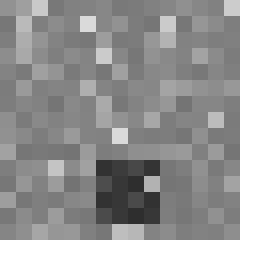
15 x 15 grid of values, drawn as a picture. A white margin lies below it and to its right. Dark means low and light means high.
Odd patch: lower, in the bottom middle. Roughest part: bottom middle. Ninth with the lowest average: bottom middle. Average level on the scale: 50%.
